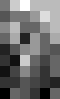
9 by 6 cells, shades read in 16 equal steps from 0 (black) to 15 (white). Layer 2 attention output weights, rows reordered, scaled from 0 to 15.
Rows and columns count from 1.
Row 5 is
2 5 8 9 6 5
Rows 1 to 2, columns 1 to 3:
7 12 15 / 5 7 7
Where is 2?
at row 4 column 3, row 5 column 1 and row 8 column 6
